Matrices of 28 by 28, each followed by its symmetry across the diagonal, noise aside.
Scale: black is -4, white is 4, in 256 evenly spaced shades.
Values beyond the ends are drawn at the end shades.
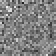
symmetric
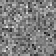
symmetric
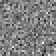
symmetric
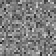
neither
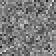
symmetric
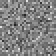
symmetric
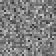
neither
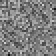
symmetric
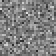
neither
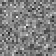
symmetric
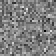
neither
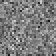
neither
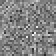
symmetric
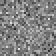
symmetric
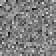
symmetric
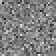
neither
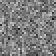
neither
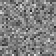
neither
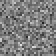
neither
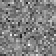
neither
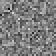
symmetric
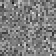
neither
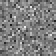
neither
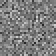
symmetric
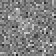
symmetric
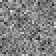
symmetric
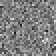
neither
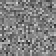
neither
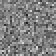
neither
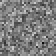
symmetric
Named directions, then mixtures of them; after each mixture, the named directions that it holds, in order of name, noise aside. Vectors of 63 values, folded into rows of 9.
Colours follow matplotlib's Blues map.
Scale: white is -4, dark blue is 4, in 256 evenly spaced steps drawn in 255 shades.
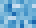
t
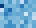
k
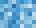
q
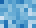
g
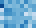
g, k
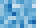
t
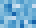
t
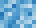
q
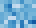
t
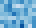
g, t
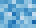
q, t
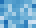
g, t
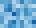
q, t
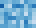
k, t
